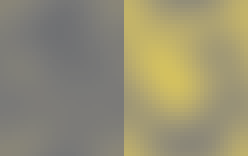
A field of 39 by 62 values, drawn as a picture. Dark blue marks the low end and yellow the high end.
It is made of 1 by 2 panels. Panel 1,1: middling, smooth, faint in contrast. Panel 1,2: high, smooth.
